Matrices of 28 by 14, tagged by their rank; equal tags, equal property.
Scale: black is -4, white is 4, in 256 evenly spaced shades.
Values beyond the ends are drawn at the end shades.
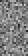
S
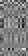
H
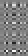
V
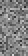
S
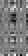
H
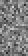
S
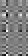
V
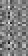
H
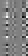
V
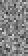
S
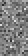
S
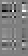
V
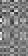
H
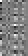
H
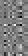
H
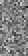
S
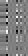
V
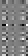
V
